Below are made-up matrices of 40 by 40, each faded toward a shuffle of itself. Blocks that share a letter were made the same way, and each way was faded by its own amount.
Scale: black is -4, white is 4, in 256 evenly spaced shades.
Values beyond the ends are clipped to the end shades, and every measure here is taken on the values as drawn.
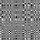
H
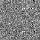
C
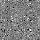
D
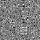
D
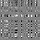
H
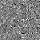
D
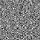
C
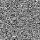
C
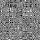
D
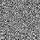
C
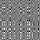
H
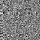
C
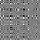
H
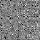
D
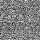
C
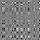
H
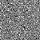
C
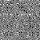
D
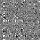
D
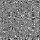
D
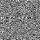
C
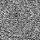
C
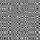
H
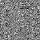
C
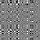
H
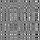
H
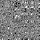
D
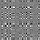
H
